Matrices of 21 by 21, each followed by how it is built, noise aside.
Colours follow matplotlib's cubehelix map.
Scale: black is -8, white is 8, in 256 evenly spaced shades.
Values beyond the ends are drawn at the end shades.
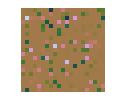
sparse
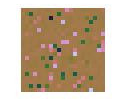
sparse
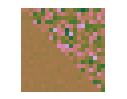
upper triangular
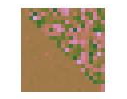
upper triangular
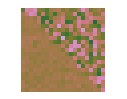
upper triangular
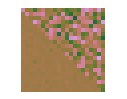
upper triangular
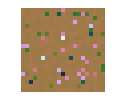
sparse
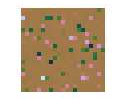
sparse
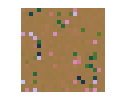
sparse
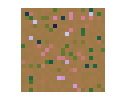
sparse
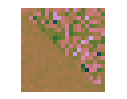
upper triangular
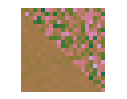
upper triangular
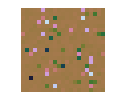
sparse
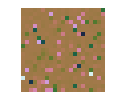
sparse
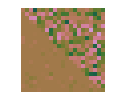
upper triangular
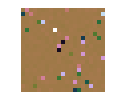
sparse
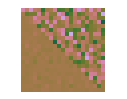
upper triangular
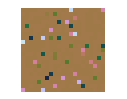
sparse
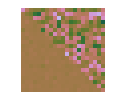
upper triangular
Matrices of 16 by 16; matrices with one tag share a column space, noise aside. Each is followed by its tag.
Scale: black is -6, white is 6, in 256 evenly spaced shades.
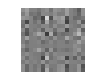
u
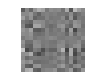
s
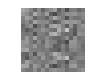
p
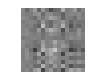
s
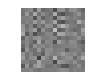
p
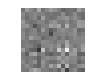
s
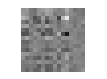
u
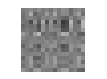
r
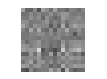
s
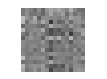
u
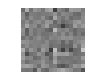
s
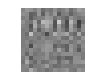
r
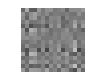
s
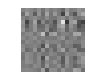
r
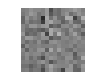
u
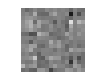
r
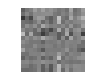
u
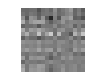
u
